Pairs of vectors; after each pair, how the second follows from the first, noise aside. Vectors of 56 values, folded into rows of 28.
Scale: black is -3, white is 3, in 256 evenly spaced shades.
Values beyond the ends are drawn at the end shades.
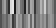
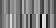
reversed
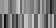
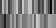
reversed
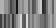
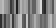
copied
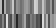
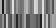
copied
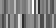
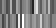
reversed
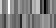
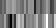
reversed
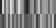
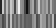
copied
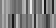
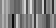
copied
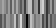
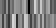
reversed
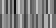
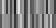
copied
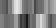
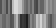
copied
